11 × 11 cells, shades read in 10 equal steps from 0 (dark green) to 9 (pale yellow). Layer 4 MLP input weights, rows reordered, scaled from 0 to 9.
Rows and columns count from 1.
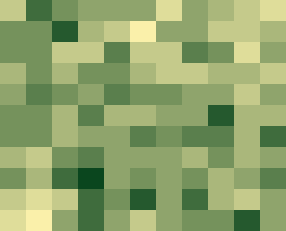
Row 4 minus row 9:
2 -2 4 4 -1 2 2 3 0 1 4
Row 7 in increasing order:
2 3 3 3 4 4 4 5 5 6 6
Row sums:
62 61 59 63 50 52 45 56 44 54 55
